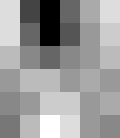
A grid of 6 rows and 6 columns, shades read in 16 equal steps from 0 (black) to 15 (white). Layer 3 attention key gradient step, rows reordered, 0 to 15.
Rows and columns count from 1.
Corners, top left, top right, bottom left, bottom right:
13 13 7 8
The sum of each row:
46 45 53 59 60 63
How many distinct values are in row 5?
4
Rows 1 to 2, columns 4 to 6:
6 10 13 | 5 9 12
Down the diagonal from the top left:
13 6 6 9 9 8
